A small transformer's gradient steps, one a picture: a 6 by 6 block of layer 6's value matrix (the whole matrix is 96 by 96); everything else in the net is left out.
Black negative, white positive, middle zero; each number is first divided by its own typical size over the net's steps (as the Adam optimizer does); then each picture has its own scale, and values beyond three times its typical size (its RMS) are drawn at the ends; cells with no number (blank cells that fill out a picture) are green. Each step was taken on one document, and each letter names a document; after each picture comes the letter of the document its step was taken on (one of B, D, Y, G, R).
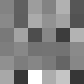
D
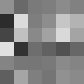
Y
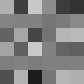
D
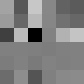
D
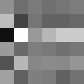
Y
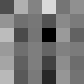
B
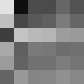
Y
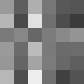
D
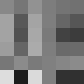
D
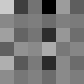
B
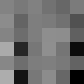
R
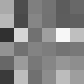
Y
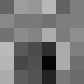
B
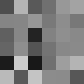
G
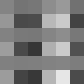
R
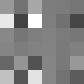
G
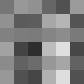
R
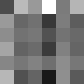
B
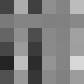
G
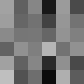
B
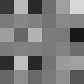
G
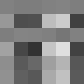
R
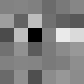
D
